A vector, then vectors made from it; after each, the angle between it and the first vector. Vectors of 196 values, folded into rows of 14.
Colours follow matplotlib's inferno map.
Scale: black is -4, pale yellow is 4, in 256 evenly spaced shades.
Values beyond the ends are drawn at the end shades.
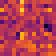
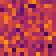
partly opposed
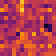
nearly parallel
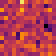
nearly parallel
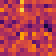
nearly parallel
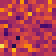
partly aligned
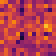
nearly opposite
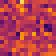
nearly parallel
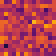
partly opposed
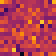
orthogonal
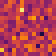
partly aligned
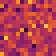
partly opposed
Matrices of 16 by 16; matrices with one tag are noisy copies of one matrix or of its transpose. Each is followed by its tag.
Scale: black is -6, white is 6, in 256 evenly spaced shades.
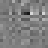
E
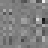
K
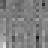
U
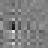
E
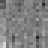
U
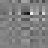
E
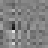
E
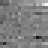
U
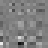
K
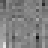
U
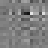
E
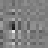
E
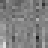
U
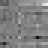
U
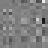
K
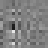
E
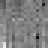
U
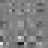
K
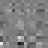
K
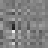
E
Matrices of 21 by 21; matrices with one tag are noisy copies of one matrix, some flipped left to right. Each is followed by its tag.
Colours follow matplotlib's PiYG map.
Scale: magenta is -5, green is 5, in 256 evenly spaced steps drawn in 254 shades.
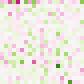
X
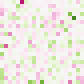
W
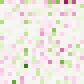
X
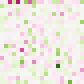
X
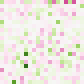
X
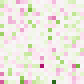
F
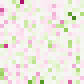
W
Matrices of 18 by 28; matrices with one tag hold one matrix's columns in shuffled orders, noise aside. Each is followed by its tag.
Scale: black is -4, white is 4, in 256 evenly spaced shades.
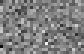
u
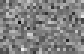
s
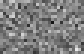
s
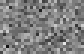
u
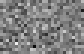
u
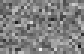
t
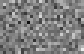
s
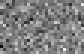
t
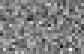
t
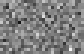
s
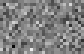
t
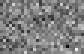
t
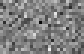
s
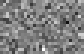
s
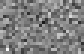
s
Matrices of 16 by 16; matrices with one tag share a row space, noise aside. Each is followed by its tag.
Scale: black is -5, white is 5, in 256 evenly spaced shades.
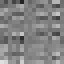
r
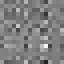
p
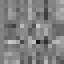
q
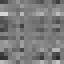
r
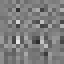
p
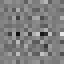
p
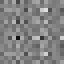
p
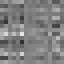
r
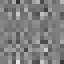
p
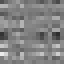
r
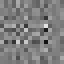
p
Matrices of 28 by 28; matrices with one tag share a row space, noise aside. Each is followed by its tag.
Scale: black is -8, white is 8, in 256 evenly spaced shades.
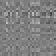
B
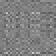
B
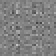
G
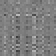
G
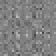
G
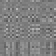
B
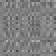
B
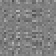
G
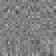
B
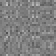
B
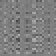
G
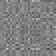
B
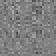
G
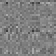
B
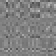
B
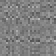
B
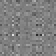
G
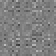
G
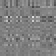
B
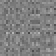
B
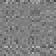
B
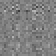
G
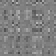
G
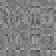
B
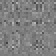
G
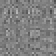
B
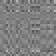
B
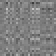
B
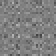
G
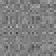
B
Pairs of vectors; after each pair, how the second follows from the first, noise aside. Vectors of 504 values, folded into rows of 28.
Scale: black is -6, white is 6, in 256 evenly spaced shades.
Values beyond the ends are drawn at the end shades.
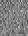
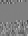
partly zeroed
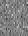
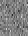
negated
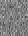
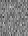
negated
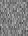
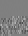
partly zeroed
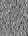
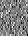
scaled up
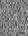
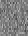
negated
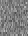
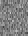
wrapped around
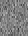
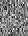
scaled up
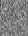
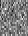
scaled up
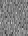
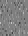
partly zeroed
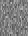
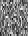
scaled up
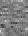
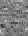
copied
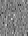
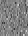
wrapped around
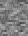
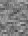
negated
